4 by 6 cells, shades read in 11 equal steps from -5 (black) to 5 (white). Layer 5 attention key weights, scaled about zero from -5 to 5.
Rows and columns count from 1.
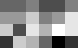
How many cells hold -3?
2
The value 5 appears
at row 3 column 5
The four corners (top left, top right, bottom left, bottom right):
-1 0 -3 -3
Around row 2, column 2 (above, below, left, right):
-1 -2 1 3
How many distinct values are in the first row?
3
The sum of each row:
-6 10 16 -7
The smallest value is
-5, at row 4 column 5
